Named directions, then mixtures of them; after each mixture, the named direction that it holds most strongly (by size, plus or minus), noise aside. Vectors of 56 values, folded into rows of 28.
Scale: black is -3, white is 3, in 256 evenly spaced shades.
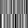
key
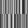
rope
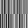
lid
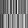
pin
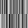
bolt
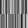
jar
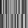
jar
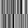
rope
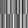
bolt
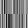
lid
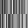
pin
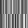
jar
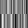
key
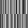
rope
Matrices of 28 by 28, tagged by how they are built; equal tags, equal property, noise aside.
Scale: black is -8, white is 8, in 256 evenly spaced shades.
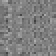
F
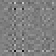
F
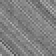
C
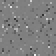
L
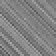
C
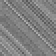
C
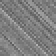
C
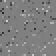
L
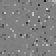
L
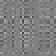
F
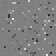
L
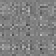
F
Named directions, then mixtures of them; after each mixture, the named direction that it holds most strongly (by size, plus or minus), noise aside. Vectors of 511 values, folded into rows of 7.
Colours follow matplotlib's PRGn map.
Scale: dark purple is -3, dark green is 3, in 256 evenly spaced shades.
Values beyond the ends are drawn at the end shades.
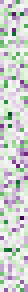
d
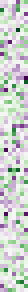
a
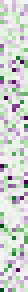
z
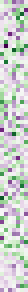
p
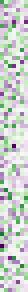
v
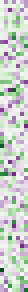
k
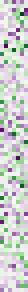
p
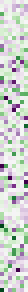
z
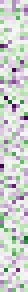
z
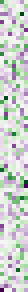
z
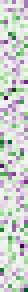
k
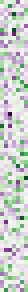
d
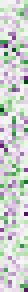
k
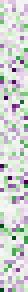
z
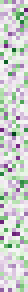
p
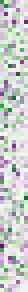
v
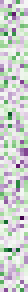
d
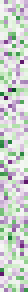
k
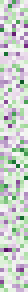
d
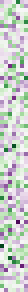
v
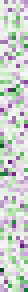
k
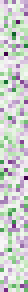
k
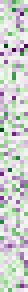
p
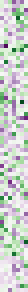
p
